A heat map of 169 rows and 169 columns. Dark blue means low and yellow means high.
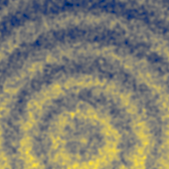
Odd rows or columns: none. Histogram: bell-shaped. Slope: up to the bottom. Rings: centred on the bottom middle.
